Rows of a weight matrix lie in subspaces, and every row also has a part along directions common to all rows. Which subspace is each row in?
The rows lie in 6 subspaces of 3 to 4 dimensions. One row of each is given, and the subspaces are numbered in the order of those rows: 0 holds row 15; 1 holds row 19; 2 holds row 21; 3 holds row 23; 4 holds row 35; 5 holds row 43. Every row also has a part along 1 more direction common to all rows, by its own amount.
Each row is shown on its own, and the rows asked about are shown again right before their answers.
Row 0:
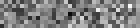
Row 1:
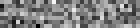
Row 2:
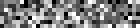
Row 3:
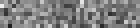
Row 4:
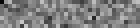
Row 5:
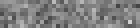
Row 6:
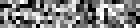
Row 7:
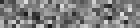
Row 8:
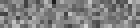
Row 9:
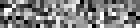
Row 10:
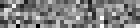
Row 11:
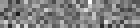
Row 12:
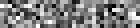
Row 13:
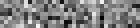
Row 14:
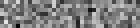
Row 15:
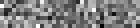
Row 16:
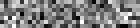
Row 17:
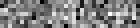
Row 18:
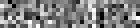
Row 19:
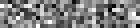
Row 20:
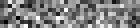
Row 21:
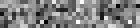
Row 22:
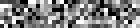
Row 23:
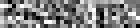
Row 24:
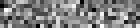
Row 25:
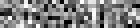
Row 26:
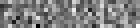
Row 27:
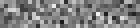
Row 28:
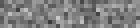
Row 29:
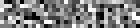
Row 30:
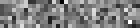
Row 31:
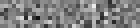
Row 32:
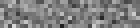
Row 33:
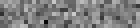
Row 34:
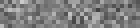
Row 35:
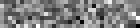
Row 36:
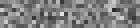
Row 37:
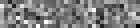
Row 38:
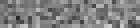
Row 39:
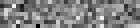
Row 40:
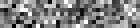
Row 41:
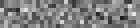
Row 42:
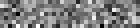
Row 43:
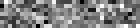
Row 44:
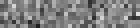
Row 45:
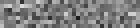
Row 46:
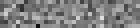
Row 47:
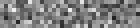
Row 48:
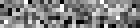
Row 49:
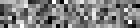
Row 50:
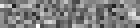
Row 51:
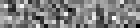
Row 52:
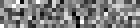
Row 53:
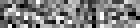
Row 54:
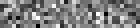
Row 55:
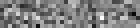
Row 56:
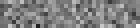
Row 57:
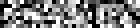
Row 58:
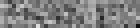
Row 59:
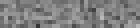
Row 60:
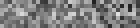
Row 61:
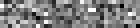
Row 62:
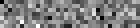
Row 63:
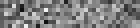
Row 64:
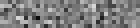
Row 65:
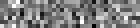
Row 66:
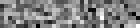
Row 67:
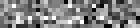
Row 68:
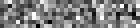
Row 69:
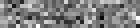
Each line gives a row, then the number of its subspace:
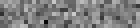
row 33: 2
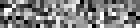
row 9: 0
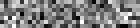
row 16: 5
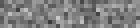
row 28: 3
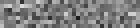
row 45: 5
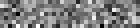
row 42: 1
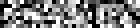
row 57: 5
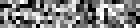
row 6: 2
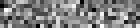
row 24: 0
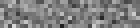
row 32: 3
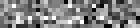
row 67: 4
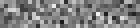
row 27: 3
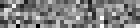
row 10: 1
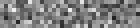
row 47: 3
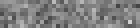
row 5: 2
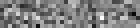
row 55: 3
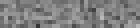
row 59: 4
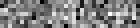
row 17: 0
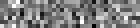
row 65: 5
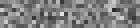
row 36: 1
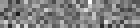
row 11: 1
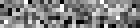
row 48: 2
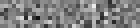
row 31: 4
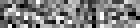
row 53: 3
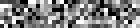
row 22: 2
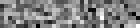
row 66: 4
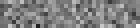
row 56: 4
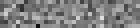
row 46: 1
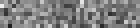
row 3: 0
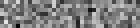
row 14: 5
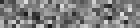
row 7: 0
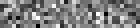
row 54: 3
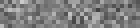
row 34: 0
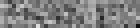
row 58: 3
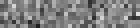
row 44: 5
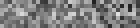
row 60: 0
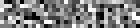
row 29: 0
